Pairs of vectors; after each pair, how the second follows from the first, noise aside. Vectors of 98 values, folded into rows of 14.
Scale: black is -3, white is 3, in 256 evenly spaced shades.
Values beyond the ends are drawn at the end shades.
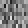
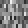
negated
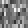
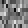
sign-scrambled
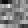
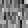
shuffled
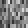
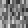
negated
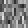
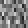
sign-scrambled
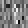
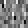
shuffled
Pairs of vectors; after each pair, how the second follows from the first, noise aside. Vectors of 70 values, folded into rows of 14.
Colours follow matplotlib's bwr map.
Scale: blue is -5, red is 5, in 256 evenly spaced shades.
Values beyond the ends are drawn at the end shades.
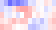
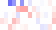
partly zeroed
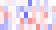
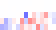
partly zeroed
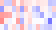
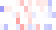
partly zeroed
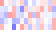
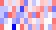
scaled up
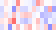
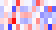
scaled up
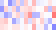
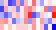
scaled up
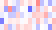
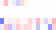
partly zeroed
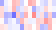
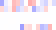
partly zeroed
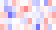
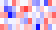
scaled up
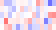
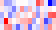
scaled up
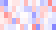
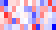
scaled up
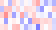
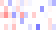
partly zeroed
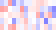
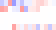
partly zeroed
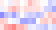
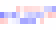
partly zeroed
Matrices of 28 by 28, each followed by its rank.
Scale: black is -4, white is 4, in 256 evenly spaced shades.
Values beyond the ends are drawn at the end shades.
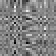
three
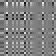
one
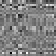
three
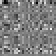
three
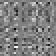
three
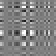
one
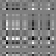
one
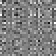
three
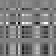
one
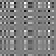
one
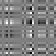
one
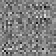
five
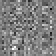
five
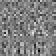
five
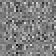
five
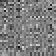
five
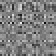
three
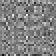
five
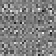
five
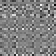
three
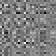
three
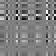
one
